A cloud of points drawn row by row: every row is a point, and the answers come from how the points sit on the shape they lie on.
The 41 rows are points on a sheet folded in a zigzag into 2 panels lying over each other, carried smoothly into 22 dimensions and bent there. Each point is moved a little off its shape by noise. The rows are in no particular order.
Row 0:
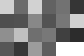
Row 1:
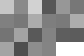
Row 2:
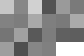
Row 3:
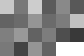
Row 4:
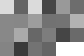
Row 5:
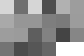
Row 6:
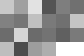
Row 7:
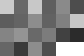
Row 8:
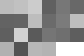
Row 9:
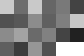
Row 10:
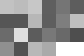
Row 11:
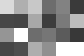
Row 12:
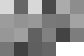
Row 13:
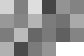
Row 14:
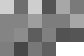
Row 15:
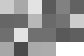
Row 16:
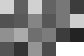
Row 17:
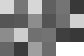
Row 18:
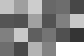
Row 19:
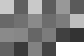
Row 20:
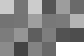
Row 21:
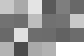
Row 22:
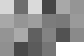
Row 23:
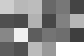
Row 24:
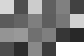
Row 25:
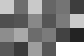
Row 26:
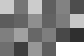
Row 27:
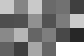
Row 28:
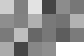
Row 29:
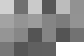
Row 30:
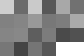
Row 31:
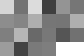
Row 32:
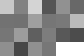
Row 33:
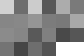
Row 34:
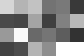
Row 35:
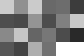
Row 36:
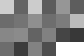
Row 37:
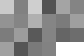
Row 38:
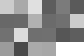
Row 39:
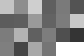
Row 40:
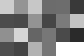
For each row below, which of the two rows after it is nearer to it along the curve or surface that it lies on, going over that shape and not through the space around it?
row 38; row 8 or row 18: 18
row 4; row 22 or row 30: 22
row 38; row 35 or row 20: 35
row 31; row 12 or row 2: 12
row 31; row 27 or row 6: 6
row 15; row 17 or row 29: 17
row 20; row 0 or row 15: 0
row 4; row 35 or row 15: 15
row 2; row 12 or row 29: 29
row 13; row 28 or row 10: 28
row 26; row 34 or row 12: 34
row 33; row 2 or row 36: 36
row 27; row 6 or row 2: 2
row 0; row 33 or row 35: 35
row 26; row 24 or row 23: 24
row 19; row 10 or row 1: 1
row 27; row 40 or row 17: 40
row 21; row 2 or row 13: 13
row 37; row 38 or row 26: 26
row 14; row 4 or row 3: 3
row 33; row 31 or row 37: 37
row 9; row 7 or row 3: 7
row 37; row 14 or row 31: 14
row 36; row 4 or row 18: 18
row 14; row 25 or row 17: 25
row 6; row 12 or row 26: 12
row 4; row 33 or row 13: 13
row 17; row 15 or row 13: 15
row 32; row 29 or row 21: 29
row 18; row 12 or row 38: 38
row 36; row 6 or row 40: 40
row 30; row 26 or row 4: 26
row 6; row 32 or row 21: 21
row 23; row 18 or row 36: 18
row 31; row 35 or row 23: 35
